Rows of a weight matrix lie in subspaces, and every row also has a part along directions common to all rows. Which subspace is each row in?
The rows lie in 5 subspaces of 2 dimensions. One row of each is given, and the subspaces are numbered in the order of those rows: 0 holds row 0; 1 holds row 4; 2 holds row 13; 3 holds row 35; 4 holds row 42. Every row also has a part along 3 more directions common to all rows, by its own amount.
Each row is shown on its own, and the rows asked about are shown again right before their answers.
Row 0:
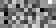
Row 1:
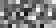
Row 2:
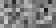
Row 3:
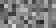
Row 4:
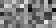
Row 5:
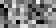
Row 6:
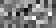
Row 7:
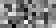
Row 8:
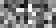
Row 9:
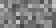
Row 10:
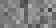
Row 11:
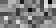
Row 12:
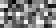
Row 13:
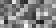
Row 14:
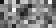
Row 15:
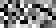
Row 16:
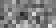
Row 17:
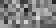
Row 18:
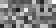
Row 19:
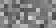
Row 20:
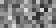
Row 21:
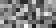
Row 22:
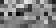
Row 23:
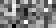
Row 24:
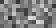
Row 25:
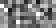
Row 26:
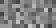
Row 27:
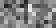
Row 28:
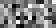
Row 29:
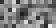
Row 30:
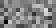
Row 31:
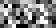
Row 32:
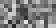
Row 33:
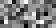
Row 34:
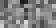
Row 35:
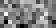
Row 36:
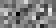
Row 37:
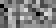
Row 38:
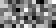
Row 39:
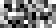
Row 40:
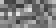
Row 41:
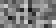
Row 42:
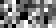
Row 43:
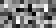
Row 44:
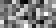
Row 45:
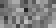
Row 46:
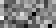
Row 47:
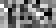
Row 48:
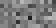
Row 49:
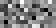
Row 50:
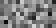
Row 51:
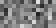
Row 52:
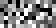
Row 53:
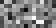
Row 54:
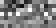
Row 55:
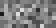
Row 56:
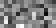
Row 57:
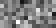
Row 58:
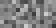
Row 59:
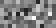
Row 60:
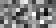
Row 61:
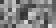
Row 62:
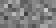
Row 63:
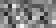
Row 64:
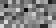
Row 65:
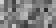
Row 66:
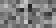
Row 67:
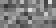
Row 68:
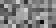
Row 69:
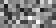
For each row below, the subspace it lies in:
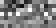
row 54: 1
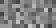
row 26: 0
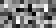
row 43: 1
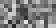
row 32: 4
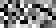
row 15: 0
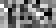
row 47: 3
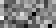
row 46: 4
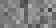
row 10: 1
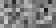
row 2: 4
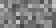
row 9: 3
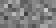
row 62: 0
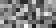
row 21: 2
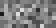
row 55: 0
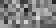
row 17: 2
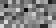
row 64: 2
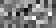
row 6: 0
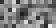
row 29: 4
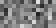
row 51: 3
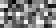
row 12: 1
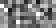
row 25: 3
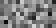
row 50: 0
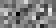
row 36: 0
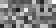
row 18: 2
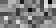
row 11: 1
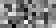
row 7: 4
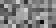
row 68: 4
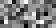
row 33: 2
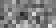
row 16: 4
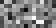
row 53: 2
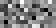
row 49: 0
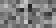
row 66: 1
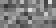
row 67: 1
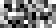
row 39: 4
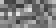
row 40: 1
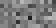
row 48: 3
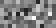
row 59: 0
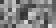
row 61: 4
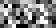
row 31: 3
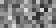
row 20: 3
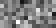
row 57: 2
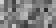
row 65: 4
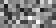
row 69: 0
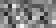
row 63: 3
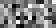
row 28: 3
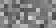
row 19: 0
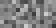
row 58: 2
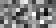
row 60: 2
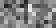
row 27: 1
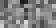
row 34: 2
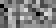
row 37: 3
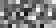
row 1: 0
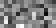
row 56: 3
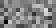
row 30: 3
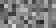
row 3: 4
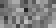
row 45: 2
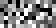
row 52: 0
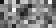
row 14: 4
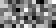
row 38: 2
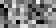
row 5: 3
